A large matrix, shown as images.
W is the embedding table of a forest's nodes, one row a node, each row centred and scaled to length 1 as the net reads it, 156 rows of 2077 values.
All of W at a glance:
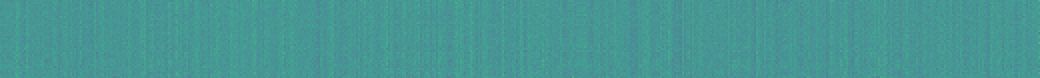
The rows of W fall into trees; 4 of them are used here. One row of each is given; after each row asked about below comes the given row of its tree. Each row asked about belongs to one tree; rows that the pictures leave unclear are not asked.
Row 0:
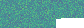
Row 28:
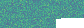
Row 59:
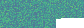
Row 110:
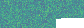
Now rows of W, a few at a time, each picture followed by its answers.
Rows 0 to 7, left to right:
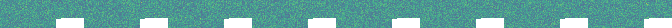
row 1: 59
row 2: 59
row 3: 59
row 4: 59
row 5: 59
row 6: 0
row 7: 0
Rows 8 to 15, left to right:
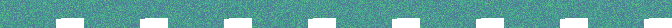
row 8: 59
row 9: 28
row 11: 59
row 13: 59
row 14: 0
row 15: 59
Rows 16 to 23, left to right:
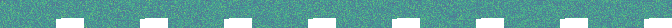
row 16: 59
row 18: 110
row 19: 0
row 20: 59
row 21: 59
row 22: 28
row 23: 0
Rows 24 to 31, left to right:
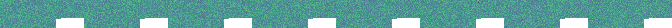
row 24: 28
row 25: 59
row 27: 0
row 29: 0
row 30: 28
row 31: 0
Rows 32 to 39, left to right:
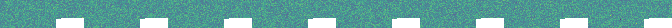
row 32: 110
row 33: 110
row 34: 28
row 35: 59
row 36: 0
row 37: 59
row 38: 0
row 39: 28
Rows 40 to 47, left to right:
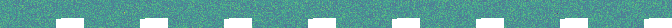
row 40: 59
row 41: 0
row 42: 0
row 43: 59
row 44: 59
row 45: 0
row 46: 59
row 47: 59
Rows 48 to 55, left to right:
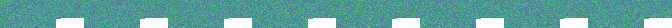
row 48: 28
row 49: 28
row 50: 0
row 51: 0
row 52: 0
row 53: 59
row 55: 110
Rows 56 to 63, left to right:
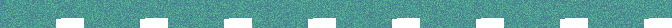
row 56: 110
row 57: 59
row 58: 0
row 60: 59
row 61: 59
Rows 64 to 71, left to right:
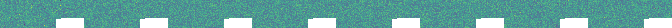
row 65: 59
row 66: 0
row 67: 0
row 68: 0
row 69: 59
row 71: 28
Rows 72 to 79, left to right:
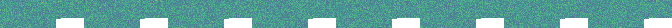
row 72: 59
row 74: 0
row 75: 59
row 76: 28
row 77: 59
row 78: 0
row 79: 0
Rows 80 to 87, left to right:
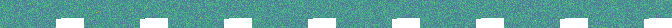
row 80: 59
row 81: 0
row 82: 59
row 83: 59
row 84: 0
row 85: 59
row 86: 59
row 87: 0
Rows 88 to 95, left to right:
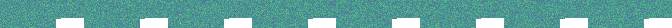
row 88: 0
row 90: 28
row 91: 0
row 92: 28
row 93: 0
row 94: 28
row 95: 0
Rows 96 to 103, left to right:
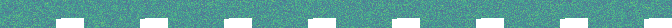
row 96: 28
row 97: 110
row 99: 28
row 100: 0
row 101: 59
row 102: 0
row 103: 0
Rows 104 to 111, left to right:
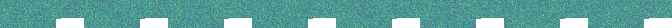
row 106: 59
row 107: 59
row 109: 59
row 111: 28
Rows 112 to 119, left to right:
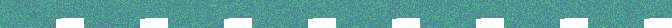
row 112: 59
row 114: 0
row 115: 59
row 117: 0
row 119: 0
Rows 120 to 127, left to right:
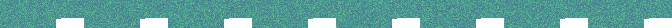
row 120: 0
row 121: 0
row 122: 110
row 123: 0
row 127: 0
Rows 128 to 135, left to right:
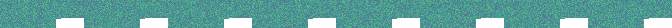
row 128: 0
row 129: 0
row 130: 0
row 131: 28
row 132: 110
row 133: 28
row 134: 0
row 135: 28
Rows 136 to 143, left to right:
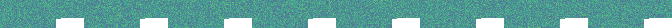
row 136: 59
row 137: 0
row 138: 0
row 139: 59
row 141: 110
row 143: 28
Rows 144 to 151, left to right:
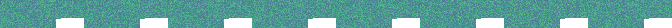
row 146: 59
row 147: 59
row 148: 0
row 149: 59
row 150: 110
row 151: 59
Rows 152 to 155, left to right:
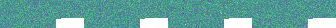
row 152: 28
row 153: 59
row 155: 28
